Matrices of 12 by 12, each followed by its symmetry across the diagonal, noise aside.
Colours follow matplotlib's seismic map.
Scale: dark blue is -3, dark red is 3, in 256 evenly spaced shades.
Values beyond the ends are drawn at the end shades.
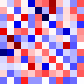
antisymmetric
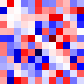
antisymmetric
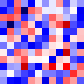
symmetric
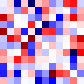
antisymmetric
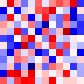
antisymmetric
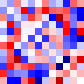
symmetric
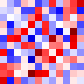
symmetric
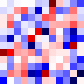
symmetric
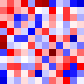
symmetric
